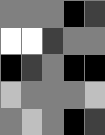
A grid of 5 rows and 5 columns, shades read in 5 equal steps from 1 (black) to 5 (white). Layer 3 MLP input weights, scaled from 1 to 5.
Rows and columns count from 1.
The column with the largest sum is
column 2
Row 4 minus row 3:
3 1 0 2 3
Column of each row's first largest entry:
1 1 3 1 2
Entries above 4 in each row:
0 2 0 0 0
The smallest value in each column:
1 2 2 1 1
